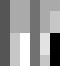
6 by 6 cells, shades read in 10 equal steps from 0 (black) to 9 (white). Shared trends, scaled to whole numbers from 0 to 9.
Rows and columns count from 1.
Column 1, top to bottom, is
3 3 3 3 3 3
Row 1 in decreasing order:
6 6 6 6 4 3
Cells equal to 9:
3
